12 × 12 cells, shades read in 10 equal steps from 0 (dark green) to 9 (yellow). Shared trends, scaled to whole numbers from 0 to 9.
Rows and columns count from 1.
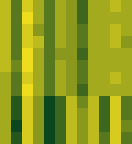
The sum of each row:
65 65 65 66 64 67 65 64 53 54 54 55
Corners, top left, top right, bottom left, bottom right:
7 6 6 3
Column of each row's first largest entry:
3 3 3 3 3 3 3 3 3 3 3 3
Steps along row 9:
down up down down up up down up down up down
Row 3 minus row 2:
0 0 -1 -1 0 0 0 1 0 0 1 0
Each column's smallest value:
6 0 8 5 0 2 5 2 6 2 6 3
